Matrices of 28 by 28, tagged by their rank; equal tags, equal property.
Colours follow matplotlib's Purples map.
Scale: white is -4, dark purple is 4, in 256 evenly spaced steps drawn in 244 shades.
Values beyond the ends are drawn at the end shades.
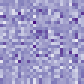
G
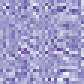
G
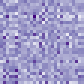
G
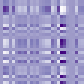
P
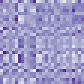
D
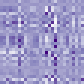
D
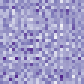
G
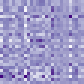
D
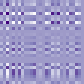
P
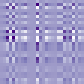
P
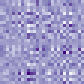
D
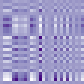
P
